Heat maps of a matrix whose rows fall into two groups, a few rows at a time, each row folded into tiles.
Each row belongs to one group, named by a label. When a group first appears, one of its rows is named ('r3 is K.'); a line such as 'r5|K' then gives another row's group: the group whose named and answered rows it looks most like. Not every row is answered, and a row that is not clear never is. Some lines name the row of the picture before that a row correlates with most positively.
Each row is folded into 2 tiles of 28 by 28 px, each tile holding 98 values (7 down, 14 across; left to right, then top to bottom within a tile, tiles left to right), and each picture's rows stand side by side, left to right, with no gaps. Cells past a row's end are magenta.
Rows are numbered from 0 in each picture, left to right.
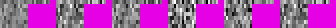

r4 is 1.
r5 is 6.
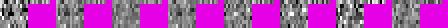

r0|1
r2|6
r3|1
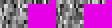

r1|6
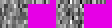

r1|1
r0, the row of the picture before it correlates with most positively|1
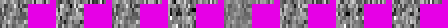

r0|6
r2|6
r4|6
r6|1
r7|1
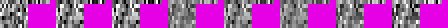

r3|6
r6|6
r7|6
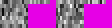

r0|1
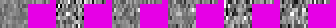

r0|6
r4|1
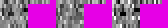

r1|6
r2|1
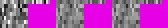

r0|6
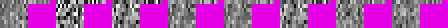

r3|6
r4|6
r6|1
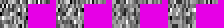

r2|1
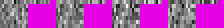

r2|6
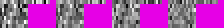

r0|6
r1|6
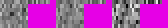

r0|1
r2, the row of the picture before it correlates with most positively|2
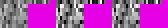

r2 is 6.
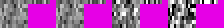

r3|6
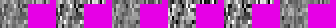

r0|6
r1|6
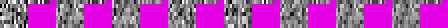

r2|1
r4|1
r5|1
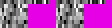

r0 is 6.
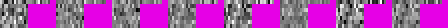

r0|1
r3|6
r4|6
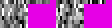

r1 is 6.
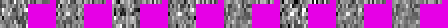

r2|1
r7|6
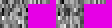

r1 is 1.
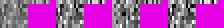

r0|6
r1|6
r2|1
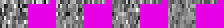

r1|1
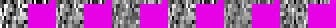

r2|6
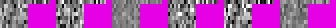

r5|6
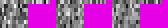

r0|6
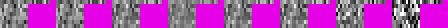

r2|6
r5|6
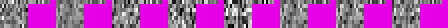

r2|1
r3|1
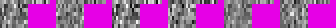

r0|6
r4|6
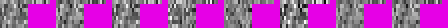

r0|6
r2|6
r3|1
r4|1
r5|6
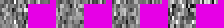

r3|6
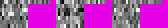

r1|1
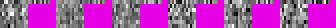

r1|1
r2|6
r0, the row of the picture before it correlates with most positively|0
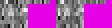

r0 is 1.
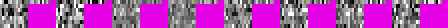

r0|1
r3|6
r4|1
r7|6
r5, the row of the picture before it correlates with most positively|0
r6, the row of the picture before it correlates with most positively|0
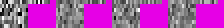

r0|1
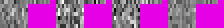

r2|1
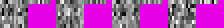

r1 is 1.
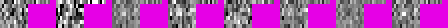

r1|6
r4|1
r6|1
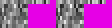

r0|6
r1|6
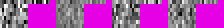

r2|6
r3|1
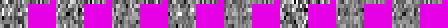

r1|1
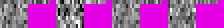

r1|1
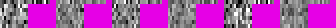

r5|1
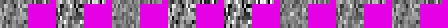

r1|6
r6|6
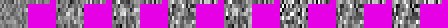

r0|1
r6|6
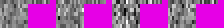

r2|1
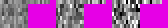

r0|1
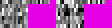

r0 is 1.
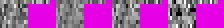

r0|6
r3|1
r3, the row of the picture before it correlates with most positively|1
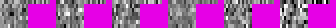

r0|1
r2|6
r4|1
